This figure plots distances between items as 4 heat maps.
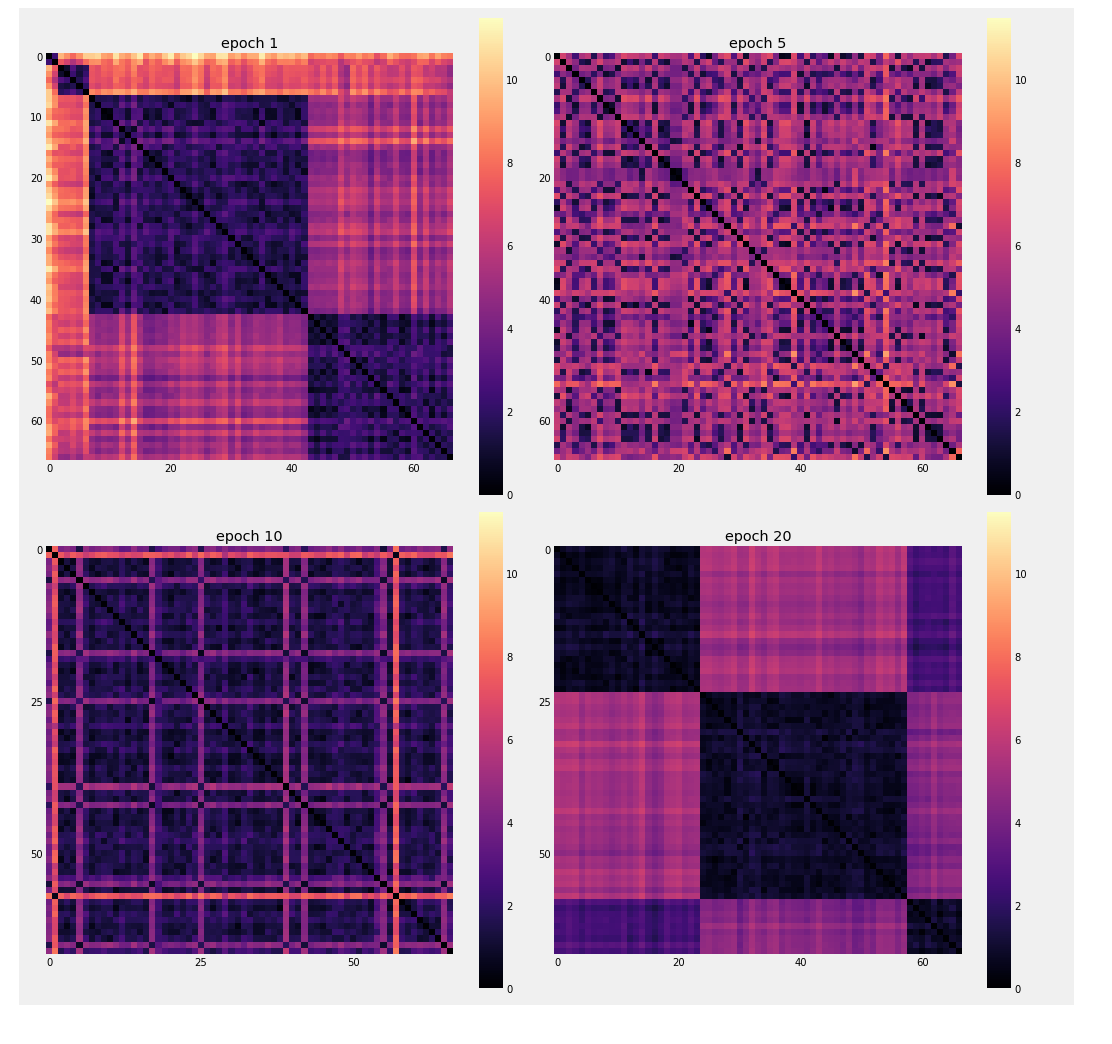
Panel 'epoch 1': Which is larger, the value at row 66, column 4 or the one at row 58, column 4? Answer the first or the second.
the second
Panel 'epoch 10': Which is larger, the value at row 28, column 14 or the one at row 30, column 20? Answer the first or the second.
the first
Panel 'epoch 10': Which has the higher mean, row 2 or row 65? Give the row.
65
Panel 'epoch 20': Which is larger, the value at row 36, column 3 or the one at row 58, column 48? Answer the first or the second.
the first
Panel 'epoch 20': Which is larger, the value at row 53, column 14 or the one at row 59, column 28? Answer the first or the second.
the first
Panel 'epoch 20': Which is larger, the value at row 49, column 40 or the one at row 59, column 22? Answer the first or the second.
the second
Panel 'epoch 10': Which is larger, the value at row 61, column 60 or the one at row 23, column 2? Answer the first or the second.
the first
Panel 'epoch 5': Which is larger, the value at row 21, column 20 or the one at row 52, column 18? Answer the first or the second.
the first
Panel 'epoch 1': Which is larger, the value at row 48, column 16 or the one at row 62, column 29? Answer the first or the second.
the second
